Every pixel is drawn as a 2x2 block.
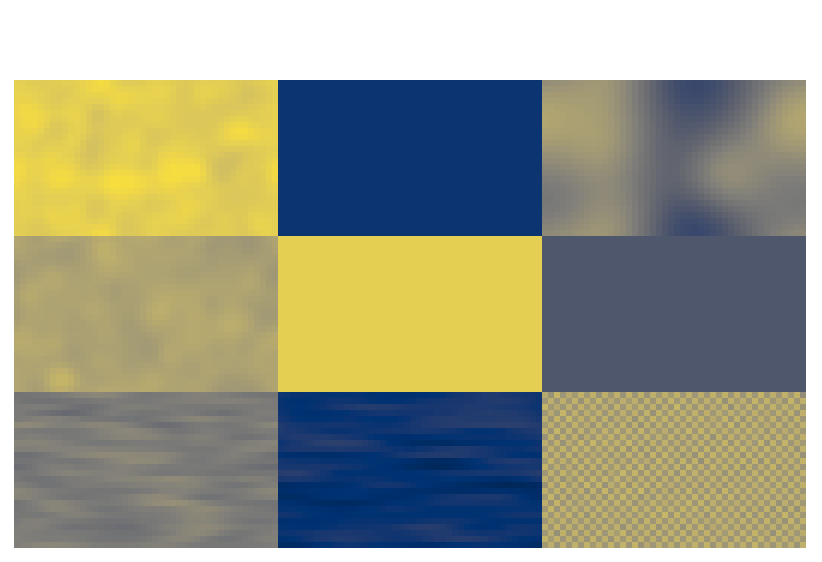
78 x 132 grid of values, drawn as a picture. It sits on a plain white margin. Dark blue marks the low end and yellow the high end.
The table splits into 3 rows of 3 panels. Panel 1,1: very high, blotchy, faint in contrast. Panel 1,2: very low, flat. Panel 1,3: middling, smooth, strong in contrast. Panel 2,1: high, blotchy, faint in contrast. Panel 2,2: very high, flat. Panel 2,3: low, flat. Panel 3,1: middling, streaked across, faint in contrast. Panel 3,2: very low, streaked across, faint in contrast. Panel 3,3: high, checkered.
